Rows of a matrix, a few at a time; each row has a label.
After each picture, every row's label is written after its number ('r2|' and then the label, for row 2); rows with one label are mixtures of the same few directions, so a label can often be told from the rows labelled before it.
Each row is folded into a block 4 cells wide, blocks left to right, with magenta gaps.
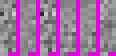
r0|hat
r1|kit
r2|hat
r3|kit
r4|kit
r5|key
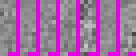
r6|hat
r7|kit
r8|kit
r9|key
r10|key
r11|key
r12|kit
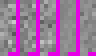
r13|kit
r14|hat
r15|key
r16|key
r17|hat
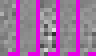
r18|hat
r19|key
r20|kit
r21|kit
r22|kit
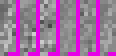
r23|key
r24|kit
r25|key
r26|key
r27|hat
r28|key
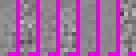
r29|kit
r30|key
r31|kit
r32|kit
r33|kit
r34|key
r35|hat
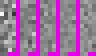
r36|hat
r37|kit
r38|hat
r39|kit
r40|hat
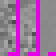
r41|kit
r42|kit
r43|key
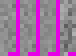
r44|hat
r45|hat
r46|hat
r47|key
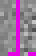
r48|hat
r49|kit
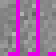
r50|kit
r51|hat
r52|hat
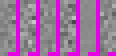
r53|kit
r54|kit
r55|hat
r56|kit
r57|key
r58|hat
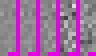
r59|hat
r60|hat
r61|hat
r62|hat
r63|key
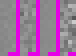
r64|hat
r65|hat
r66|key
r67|kit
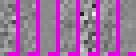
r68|kit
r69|hat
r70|kit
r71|key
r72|hat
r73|key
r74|key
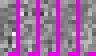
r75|kit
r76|hat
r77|hat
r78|kit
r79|key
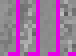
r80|key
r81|key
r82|hat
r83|hat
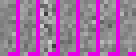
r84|kit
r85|key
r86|hat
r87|key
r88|kit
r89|key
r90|hat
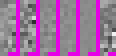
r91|kit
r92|kit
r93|kit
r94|hat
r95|hat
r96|kit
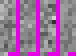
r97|key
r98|key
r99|kit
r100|key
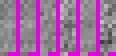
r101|key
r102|key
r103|hat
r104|key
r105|key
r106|key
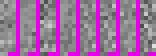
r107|key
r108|kit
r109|key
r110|key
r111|hat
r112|hat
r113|hat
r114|hat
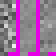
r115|hat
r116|key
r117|key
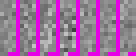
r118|hat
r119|hat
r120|key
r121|kit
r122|hat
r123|kit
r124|key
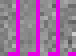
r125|hat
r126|key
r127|hat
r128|kit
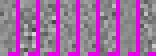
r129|hat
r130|kit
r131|kit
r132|hat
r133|hat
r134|hat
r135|hat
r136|hat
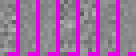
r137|kit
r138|hat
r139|key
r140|key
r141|hat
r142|kit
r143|hat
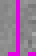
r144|key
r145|kit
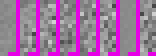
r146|key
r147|kit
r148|kit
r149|key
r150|hat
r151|hat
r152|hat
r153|hat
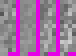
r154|hat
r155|key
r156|key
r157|key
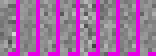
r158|kit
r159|key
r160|hat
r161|hat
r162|hat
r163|key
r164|hat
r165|hat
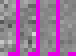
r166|key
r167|kit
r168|kit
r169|key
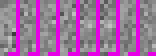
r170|kit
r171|hat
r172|kit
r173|hat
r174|key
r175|key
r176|key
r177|hat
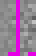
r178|kit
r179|kit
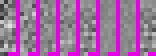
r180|key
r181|hat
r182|hat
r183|key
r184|kit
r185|key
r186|hat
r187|kit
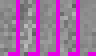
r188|kit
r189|key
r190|key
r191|hat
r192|kit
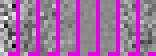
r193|hat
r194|key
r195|hat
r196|key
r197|hat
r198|kit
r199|hat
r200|key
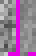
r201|key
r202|key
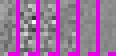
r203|key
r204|kit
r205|kit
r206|kit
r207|hat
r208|key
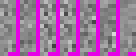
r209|hat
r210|key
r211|hat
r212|hat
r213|kit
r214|kit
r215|kit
